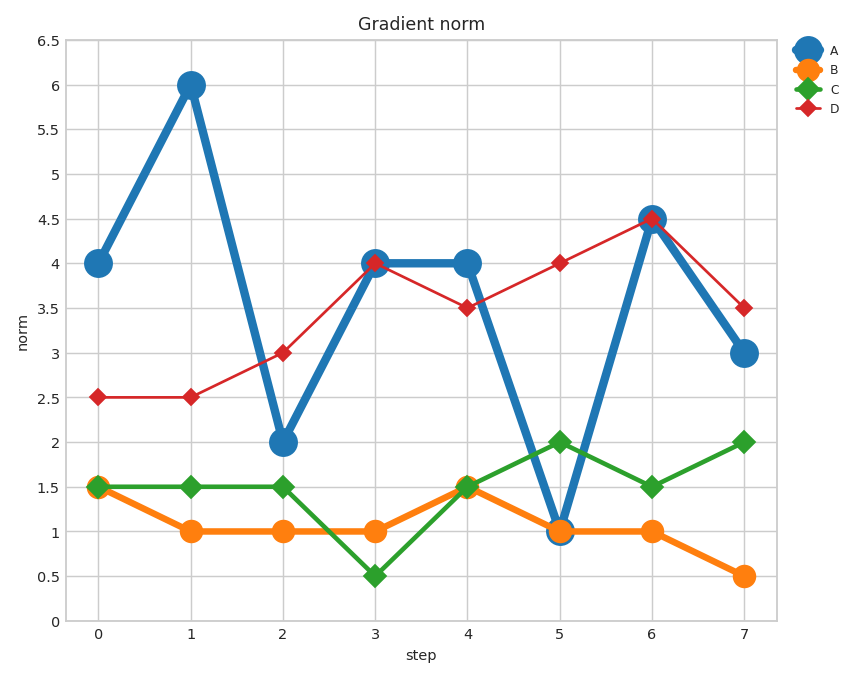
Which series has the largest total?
A
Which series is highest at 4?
A
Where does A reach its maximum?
1
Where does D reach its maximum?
6
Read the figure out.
Title: Gradient norm
x-axis: step, ticks 0 1 2 3 4 5 6 7
y-axis: norm, ticks 0 0.5 1 1.5 2 2.5 3 3.5 4 4.5 5 5.5 6 6.5
Legend: A, B, C, D
Values:
A: 4 6 2 4 4 1 4.5 3
B: 1.5 1 1 1 1.5 1 1 0.5
C: 1.5 1.5 1.5 0.5 1.5 2 1.5 2
D: 2.5 2.5 3 4 3.5 4 4.5 3.5
